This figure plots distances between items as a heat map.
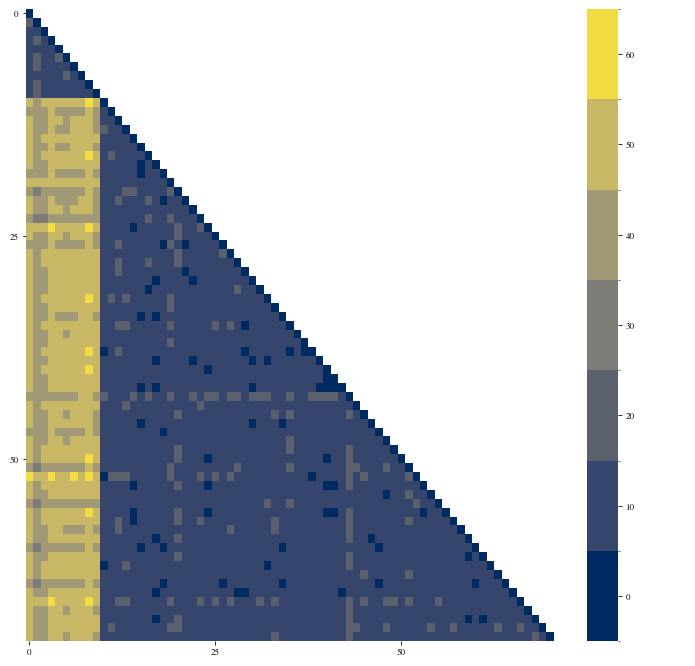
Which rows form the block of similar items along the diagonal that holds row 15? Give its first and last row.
10 to 70
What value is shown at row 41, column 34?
10
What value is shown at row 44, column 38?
10
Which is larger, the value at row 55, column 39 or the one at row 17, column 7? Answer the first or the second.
the second
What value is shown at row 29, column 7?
50
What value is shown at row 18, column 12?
10
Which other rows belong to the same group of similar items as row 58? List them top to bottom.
10, 11, 12, 13, 14, 15, 16, 17, 18, 19, 20, 21, 22, 23, 24, 25, 26, 27, 28, 29, 30, 31, 32, 33, 34, 35, 36, 37, 38, 39, 40, 41, 42, 43, 44, 45, 46, 47, 48, 49, 50, 51, 52, 53, 54, 55, 56, 57, 59, 60, 61, 62, 63, 64, 65, 66, 67, 68, 69, 70
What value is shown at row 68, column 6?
50
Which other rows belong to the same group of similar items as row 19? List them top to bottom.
10, 11, 12, 13, 14, 15, 16, 17, 18, 20, 21, 22, 23, 24, 25, 26, 27, 28, 29, 30, 31, 32, 33, 34, 35, 36, 37, 38, 39, 40, 41, 42, 43, 44, 45, 46, 47, 48, 49, 50, 51, 52, 53, 54, 55, 56, 57, 58, 59, 60, 61, 62, 63, 64, 65, 66, 67, 68, 69, 70
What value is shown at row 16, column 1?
40
